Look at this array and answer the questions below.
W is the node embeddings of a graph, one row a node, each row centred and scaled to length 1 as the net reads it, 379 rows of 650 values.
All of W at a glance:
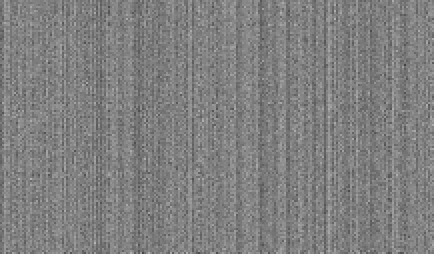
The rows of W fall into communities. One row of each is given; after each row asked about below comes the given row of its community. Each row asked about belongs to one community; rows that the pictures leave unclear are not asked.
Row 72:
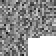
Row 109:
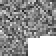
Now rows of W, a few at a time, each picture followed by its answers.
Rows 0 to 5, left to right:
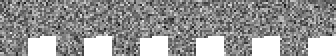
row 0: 72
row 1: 109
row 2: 109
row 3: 109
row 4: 72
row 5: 72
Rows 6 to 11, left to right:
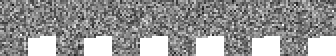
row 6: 72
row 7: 109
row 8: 72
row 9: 72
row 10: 72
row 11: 72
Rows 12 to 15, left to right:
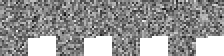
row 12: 109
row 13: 72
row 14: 72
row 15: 72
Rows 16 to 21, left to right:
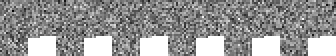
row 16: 72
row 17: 72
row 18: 72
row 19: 72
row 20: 72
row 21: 109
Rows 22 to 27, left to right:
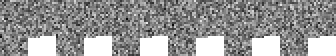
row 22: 72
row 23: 72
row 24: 109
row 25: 72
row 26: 109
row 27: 72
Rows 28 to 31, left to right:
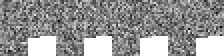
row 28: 109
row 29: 109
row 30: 72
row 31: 109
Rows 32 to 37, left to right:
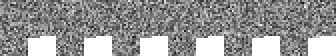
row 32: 109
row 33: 72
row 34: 72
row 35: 72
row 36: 72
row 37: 72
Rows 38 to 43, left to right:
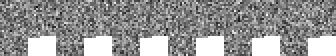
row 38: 72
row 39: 109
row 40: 109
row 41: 72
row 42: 109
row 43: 109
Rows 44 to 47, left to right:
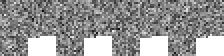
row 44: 72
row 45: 109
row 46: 72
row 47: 72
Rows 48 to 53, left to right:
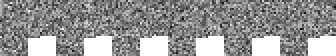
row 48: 109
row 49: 109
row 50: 72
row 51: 109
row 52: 72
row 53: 109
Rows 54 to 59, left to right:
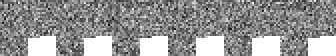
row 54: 72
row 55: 109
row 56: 109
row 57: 72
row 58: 72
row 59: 109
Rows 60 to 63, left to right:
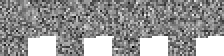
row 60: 72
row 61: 109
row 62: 109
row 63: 109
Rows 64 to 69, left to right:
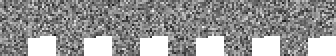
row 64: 109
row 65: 109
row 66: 109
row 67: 109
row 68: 72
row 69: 72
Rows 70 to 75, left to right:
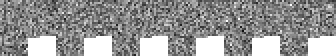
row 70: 109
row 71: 72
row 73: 72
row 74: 72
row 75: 72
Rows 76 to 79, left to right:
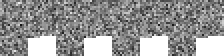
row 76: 109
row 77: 109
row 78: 72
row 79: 72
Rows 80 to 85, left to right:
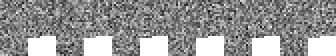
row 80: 109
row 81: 109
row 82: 109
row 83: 72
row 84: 109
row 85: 72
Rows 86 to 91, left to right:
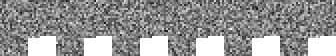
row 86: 72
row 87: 109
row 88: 109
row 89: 72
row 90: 109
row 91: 72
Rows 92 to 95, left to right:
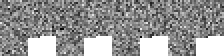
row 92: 109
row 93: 72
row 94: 109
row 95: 109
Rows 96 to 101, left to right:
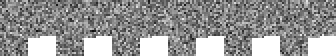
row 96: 72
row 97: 109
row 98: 72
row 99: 72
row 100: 109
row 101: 72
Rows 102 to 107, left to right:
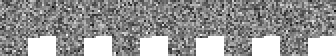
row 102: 109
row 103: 109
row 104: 72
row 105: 109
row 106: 109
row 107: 72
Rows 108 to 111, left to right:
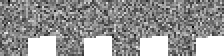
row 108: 72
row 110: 72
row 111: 72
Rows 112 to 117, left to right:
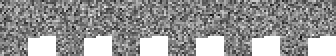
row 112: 72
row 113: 72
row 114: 72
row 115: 109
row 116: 109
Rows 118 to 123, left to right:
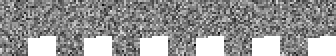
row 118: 109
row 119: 109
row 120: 109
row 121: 72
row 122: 72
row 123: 109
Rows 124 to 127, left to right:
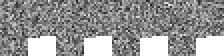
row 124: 109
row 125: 72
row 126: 72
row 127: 72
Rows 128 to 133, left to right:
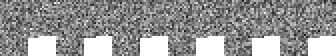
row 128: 72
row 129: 109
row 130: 72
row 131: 72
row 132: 109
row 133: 109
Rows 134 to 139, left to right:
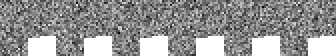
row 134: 72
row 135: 72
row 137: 109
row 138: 72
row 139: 109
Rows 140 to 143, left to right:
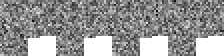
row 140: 109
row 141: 109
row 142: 109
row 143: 109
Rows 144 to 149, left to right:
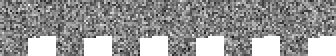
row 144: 72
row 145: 109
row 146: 109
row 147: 72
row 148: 109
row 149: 72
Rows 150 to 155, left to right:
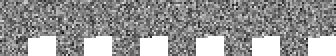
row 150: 72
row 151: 109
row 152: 109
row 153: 72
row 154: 72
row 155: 72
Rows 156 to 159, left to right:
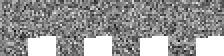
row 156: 109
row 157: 109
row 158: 109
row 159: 109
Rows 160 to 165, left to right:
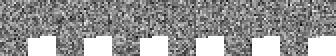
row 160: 109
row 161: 109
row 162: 109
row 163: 109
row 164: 109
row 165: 72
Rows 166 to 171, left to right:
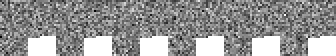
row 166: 72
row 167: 72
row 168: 109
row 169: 109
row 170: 72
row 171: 72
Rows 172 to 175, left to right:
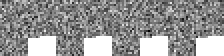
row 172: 72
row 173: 109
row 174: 109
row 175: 109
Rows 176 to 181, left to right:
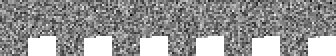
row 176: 109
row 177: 72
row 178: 72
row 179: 72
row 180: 72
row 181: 72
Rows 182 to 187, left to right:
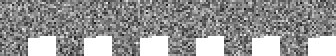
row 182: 72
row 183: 109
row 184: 72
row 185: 109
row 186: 72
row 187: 72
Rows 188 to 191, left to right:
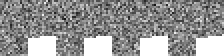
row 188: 72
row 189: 72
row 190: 72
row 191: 72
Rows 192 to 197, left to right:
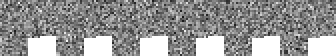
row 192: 109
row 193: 72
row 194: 72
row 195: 109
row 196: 72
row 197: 72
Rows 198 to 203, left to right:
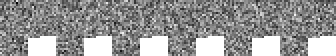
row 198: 72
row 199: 109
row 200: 109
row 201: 72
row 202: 72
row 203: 72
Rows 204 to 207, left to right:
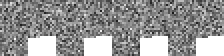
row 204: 72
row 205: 109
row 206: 109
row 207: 72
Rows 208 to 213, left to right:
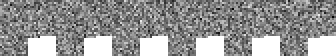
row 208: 109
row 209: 72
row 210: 109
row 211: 72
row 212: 72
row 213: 72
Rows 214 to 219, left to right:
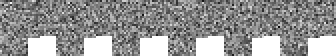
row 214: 109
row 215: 72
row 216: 72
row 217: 72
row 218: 72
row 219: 109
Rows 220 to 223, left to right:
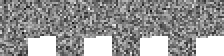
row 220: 109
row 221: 72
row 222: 72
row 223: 72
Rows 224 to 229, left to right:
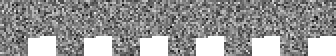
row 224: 72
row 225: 109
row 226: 109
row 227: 109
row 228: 109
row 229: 109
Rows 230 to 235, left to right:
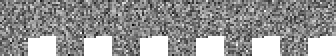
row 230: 72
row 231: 109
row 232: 109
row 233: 72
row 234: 109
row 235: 72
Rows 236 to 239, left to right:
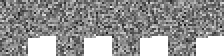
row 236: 72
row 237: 72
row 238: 72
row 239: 72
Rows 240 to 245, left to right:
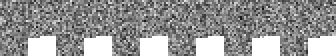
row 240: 72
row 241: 72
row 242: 109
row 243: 109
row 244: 72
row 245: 72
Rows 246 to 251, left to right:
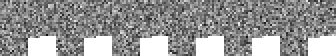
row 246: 72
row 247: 72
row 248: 109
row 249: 109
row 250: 72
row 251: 72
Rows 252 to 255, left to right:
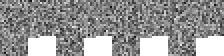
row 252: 72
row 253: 109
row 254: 72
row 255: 109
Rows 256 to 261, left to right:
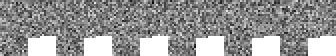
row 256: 72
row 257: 72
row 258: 109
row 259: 109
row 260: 109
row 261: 109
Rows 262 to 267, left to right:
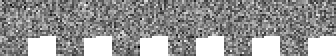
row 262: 109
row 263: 109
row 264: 109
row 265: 109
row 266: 109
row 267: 72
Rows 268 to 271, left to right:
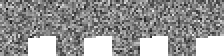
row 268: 72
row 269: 72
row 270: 109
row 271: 72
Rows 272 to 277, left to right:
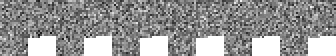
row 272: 109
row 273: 72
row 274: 109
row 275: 72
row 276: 72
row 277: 72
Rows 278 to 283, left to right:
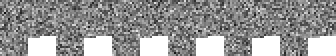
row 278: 72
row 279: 109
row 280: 72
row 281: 109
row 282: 72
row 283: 72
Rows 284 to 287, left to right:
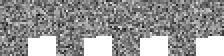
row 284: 109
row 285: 109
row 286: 72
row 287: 109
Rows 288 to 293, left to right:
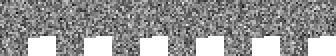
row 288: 72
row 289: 72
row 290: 109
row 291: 72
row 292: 109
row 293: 109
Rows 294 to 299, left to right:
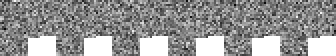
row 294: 72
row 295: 72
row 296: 109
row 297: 109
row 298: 109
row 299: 109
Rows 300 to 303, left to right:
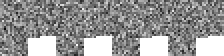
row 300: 109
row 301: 109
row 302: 109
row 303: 72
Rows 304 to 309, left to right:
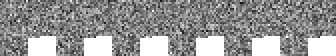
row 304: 72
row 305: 109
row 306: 72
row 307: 109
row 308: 72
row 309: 109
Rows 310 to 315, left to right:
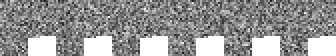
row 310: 72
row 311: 109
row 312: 72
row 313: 109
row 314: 109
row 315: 72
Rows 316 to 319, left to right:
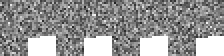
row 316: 72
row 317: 72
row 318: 72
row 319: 109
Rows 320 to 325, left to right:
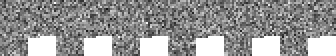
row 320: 72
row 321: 109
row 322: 109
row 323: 109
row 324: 72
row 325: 109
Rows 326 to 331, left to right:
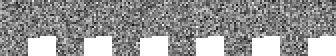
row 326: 109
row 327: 72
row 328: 72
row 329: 109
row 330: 72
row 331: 109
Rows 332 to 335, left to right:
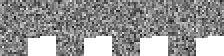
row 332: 109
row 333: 72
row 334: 72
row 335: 109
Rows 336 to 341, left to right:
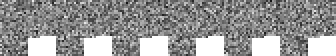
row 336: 109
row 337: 109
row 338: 109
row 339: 109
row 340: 109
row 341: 72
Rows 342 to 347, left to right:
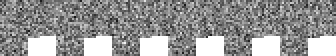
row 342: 72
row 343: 109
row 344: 109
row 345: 109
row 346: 109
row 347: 109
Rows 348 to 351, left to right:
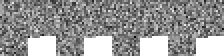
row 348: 109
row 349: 72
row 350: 72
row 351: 72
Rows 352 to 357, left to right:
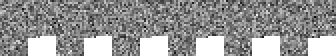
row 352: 109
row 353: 109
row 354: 72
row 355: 72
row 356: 109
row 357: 109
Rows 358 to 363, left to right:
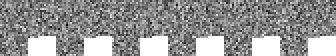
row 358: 72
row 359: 72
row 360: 109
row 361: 72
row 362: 72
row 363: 72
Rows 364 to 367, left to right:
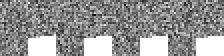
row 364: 72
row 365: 109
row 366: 72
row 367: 72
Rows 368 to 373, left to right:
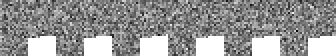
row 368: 109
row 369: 109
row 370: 72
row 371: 72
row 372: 109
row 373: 72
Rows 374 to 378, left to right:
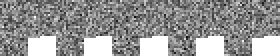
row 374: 72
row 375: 72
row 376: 109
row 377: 109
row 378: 109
